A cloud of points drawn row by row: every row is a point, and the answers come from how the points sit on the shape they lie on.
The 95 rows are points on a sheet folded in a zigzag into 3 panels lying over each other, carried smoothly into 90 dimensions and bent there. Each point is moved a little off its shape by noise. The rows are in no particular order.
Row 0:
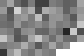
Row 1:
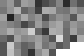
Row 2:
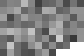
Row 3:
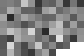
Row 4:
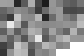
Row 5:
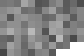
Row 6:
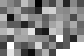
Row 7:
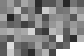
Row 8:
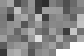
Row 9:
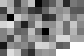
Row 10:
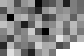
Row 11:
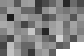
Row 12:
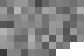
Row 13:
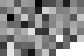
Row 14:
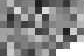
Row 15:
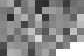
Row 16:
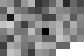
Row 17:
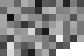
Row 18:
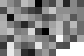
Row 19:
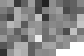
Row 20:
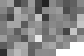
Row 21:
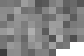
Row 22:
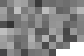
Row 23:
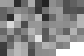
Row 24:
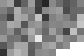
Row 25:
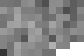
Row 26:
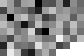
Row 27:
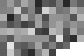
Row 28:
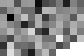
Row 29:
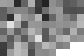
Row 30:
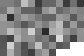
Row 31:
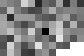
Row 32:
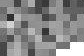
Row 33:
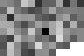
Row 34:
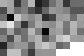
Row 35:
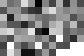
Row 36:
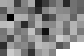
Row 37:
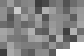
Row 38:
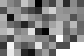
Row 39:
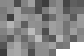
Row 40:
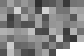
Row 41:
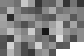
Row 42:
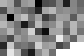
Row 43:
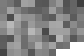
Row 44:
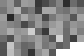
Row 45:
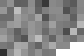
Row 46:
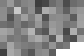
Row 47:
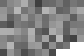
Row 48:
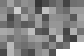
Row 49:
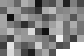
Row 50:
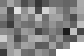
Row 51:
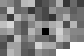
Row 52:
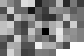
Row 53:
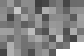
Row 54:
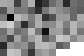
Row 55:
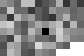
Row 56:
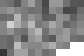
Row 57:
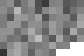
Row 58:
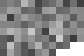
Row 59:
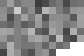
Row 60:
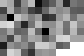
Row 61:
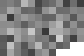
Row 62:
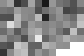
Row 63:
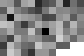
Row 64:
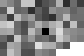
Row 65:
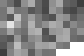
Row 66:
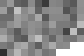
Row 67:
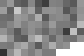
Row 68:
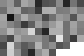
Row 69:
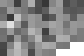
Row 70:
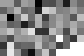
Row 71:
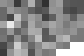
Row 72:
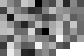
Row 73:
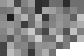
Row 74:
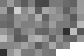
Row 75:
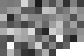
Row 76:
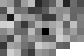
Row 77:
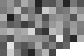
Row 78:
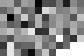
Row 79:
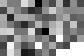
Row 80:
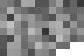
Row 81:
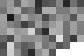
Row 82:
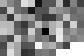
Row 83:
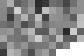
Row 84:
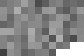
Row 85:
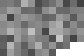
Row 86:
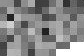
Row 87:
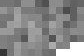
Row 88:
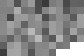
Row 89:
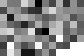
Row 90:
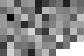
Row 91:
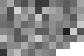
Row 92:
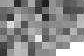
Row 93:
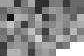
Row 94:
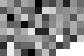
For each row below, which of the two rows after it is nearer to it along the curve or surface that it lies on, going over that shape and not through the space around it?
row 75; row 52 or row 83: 52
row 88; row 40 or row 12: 40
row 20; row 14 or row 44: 14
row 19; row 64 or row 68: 68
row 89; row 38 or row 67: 38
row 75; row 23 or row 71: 71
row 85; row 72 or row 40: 72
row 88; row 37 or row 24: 37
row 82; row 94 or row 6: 6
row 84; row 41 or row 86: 41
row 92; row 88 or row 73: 73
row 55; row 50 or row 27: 27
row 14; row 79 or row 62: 62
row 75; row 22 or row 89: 89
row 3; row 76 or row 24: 76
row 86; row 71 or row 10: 71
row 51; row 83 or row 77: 77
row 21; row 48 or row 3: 3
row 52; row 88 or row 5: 5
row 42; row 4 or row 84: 4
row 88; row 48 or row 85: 48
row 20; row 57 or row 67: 67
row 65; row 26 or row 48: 48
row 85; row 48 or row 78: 48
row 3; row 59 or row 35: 35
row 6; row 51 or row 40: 40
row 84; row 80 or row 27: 80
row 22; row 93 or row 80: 80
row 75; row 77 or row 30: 30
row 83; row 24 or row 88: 24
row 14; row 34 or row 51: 34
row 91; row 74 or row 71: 74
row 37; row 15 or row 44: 44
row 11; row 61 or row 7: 7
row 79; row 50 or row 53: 53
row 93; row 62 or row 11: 62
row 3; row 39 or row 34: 39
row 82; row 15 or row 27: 27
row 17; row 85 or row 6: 6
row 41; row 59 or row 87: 87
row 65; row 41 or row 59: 41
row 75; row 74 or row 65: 65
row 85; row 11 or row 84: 84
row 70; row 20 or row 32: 20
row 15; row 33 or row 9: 9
